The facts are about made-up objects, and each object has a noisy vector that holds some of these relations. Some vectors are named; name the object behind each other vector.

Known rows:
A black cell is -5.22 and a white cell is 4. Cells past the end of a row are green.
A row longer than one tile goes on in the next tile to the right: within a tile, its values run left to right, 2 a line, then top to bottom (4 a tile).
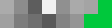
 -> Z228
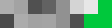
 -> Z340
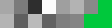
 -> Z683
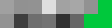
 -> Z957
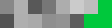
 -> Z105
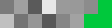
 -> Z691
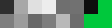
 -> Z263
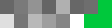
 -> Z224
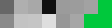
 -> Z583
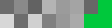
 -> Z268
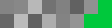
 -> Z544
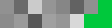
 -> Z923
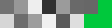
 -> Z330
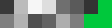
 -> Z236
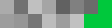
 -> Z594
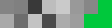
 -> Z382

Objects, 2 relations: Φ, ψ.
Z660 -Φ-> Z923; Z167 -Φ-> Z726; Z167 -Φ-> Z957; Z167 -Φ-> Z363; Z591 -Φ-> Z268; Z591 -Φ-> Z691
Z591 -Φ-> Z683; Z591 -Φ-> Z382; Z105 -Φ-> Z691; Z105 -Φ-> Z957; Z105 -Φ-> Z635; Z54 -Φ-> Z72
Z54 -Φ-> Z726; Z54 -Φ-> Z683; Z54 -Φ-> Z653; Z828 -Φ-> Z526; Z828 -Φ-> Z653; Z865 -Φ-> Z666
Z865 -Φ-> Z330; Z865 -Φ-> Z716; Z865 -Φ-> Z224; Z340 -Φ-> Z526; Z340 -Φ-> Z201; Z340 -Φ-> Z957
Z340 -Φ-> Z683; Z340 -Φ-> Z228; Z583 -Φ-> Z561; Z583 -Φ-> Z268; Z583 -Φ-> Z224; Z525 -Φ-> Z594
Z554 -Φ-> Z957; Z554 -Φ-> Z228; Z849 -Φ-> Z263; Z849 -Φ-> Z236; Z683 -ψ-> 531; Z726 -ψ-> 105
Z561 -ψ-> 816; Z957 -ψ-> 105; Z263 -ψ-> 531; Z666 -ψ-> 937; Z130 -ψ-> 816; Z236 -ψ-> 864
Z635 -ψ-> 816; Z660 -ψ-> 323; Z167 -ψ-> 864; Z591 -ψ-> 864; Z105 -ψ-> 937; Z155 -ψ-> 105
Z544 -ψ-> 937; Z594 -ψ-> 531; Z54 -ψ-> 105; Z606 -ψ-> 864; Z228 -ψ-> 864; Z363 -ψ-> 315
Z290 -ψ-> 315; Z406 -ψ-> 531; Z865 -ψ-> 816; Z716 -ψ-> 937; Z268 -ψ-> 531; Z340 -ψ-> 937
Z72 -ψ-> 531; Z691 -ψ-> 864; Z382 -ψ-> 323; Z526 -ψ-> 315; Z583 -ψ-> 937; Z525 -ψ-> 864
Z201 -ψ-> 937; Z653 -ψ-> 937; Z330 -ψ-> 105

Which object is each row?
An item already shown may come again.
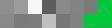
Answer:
Z155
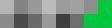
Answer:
Z726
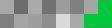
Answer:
Z660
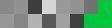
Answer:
Z635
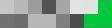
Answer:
Z54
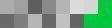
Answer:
Z554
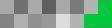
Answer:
Z660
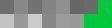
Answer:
Z561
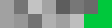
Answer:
Z594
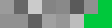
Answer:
Z923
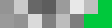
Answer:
Z591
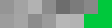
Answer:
Z606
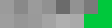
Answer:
Z406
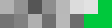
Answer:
Z554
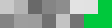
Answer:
Z167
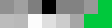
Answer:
Z865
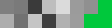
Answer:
Z382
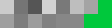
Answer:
Z72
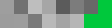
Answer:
Z594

